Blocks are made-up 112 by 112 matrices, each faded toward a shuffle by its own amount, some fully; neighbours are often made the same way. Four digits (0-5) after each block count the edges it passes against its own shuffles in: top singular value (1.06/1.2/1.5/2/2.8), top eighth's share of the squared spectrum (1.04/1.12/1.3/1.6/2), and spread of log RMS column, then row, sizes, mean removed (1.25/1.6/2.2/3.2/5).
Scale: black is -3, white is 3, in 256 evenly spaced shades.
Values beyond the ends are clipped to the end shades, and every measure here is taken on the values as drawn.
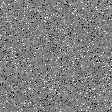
2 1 0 0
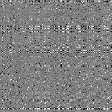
5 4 2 3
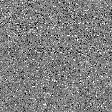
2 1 0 2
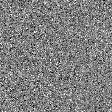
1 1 2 0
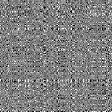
5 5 3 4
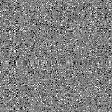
4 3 2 2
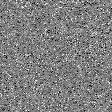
2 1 0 0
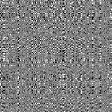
5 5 4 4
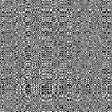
5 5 4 4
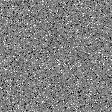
0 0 0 0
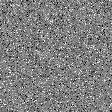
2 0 0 0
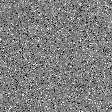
0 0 0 0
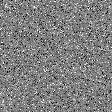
1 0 0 0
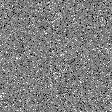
1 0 0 0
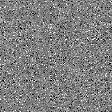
4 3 2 2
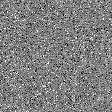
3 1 0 0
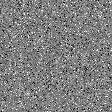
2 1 0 0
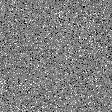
2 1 0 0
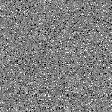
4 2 1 1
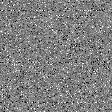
1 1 0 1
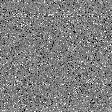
1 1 0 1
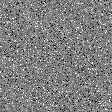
0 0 0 0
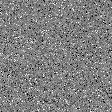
0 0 0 0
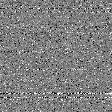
2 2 0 3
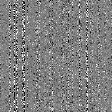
2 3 4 0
